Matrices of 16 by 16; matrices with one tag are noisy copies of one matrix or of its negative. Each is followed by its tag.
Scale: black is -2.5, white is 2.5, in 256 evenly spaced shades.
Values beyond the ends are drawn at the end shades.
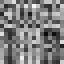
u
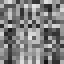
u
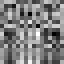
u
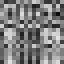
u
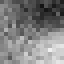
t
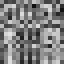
u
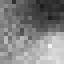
t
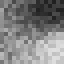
t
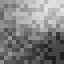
t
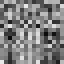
u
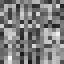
u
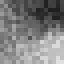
t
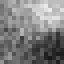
t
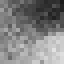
t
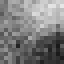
t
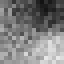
t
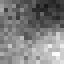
t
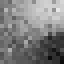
t
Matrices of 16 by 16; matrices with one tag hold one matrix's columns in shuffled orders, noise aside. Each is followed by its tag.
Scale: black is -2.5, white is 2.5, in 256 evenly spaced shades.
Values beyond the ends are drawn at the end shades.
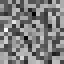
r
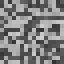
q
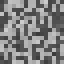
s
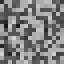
s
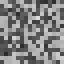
r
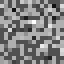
q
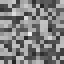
q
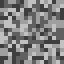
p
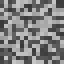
q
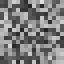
p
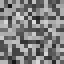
q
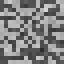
q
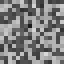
r
